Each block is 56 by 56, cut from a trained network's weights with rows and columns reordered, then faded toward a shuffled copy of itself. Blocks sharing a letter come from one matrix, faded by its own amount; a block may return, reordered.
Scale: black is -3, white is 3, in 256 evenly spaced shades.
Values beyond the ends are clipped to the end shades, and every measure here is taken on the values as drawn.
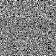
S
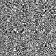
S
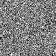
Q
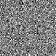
S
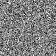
Q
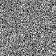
S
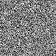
Q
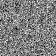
Q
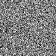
Q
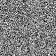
Q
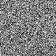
Q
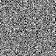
S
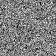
Q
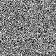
Q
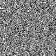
S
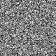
Q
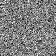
Q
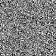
S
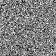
Q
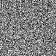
Q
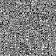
S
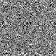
S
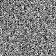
Q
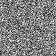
Q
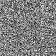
Q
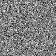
Q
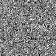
S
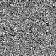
S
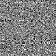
S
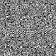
S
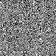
S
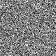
Q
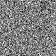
Q
